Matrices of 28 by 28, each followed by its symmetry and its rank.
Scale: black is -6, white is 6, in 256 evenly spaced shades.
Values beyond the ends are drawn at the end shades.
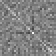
symmetric, rank five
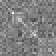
symmetric, rank five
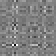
neither, rank three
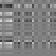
neither, rank one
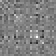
symmetric, rank three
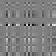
neither, rank one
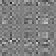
neither, rank three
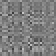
neither, rank three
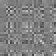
symmetric, rank three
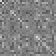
symmetric, rank five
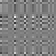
neither, rank one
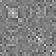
symmetric, rank five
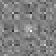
symmetric, rank three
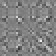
symmetric, rank three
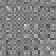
symmetric, rank three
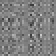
neither, rank three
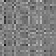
neither, rank three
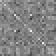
symmetric, rank five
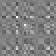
symmetric, rank three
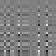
neither, rank one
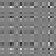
neither, rank one
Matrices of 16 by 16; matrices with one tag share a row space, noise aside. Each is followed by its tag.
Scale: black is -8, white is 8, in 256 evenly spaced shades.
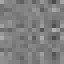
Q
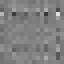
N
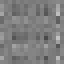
N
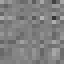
Q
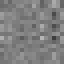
Q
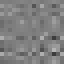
Q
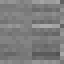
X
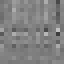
N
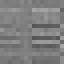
X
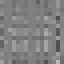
N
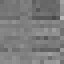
X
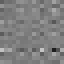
Q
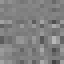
Q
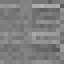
X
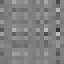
N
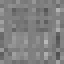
N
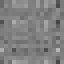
N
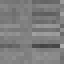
X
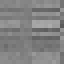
X
